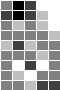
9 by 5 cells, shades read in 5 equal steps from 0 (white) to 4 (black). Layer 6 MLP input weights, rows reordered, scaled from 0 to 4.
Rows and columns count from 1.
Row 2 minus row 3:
1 3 1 0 0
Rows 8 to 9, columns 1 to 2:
2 1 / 2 2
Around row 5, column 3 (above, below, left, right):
2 2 3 2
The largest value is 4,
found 2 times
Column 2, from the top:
4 4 1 2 3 2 0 1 2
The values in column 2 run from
0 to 4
